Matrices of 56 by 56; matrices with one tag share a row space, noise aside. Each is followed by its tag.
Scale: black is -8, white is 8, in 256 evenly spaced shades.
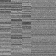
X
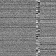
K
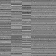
X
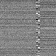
K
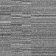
X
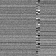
K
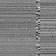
K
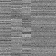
X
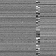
K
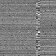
K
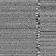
K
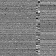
K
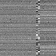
K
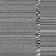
K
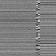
K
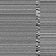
K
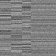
X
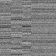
X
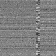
K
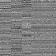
X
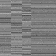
X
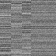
X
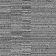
X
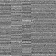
X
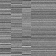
X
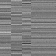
X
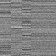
X
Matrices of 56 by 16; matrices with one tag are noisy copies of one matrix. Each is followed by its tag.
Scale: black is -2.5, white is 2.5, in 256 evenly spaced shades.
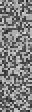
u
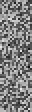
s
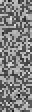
u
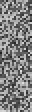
s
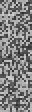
s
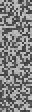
u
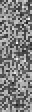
s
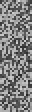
s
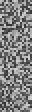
u
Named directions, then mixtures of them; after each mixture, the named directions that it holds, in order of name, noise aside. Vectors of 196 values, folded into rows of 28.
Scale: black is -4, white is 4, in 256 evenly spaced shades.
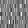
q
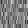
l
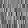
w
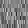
w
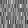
l, q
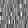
q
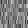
l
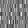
q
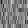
l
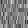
l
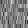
l
